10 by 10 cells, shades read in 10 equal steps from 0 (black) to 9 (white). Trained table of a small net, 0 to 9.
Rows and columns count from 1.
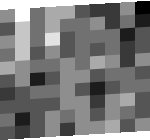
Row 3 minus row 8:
2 4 1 5 -2 -1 2 -1 -5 0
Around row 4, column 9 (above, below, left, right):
1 2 4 3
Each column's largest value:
6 9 4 8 6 5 6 6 6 5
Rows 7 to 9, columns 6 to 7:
3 1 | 5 2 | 5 3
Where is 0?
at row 1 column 10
